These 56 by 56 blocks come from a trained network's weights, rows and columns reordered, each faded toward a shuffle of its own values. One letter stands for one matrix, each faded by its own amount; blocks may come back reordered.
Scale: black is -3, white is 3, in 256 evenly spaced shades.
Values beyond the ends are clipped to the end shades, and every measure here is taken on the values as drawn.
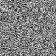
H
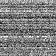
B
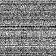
B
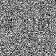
H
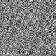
H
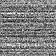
B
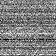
B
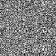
H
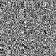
H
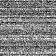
B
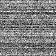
B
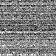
B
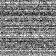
B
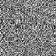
H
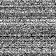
B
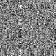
H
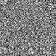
H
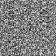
H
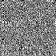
H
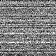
B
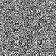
H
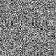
H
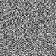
H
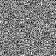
H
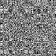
H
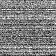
B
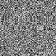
H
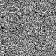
H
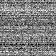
B
